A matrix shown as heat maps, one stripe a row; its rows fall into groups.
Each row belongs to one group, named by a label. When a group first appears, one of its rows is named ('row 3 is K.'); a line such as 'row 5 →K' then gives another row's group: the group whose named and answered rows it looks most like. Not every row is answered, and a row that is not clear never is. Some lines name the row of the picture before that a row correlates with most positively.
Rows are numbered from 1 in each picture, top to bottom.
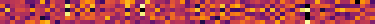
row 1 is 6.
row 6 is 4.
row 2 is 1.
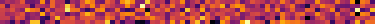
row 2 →1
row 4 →6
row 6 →4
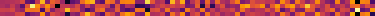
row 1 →6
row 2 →4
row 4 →6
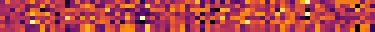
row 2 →6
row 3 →4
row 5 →1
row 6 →4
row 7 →6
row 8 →6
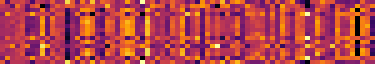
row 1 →1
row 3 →6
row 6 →6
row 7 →6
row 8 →6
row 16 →1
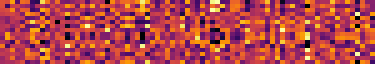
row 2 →1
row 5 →6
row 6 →4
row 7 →6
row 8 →4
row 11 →4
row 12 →1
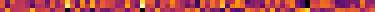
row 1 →1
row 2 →1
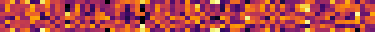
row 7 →1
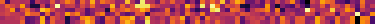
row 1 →1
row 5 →6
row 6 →6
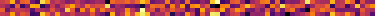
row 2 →4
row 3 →1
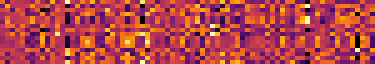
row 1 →1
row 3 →4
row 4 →6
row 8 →4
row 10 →6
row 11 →6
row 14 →1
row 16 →1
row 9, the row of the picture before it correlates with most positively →4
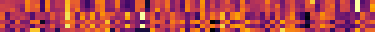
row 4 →1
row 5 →1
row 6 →4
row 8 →4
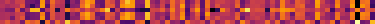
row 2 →6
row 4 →6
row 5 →6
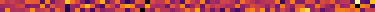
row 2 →6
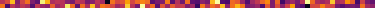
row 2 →1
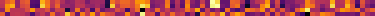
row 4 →1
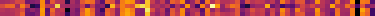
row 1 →6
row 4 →6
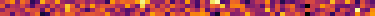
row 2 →1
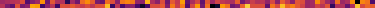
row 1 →6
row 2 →4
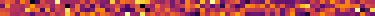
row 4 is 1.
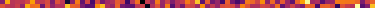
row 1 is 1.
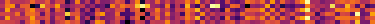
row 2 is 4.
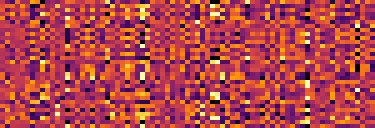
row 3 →1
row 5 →1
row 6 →4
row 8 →6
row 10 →6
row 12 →1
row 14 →6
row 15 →4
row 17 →6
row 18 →6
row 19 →1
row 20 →1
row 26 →4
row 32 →1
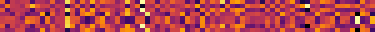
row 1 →1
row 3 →1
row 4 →6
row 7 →1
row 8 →6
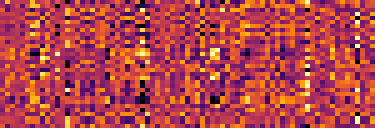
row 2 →4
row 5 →6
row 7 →4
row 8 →1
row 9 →4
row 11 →1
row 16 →6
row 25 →4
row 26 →4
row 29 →6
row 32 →1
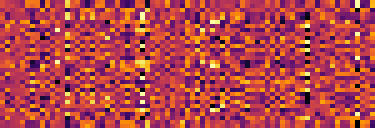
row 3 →6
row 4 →1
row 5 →1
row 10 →4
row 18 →6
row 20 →1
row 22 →6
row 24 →1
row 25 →4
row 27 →4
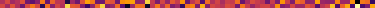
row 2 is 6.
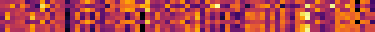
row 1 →6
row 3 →6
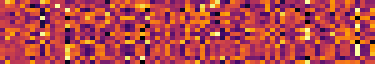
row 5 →6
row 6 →4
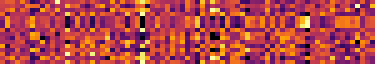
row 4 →1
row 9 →4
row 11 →6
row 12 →1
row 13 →4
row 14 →1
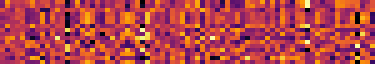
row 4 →6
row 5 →6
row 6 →6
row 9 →6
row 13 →1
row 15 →4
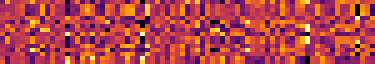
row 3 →6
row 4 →6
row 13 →4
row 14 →6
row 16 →1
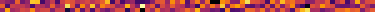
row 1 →4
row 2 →1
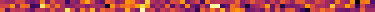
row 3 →1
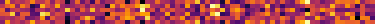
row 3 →1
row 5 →6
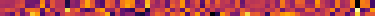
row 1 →6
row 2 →6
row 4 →4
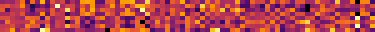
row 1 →6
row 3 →1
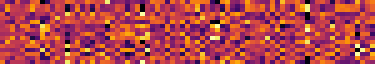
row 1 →4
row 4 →1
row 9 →6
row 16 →1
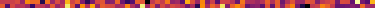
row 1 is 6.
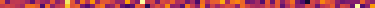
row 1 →1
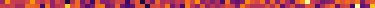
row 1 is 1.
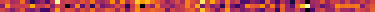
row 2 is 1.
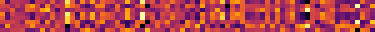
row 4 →1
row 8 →6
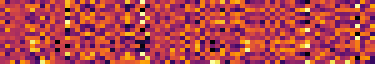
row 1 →1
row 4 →1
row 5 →6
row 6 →1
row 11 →4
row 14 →1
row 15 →6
